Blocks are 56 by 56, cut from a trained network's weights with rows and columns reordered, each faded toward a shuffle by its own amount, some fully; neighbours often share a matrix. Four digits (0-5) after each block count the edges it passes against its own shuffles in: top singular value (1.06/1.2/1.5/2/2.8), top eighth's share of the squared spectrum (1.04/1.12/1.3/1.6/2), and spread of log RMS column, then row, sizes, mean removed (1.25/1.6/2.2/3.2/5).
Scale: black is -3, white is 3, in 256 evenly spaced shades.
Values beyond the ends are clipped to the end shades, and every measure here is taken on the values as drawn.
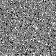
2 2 0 0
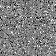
2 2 0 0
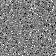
0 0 0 0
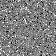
0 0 0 0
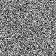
2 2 0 0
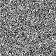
0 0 0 0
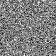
2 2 0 0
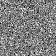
1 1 0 0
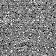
2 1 0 0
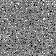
0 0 0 0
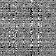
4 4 3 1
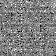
2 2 1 0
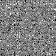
2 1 1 0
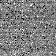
2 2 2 0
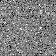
1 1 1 0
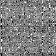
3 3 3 0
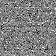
1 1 0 0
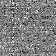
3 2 2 0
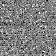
2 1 1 0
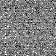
2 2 1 0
